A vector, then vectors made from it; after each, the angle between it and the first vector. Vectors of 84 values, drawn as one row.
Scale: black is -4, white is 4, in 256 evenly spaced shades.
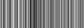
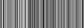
partly aligned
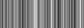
partly opposed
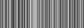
nearly opposite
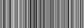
nearly parallel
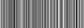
orthogonal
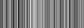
nearly opposite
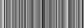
orthogonal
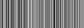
partly opposed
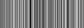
partly aligned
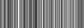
partly aligned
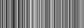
nearly opposite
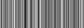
orthogonal
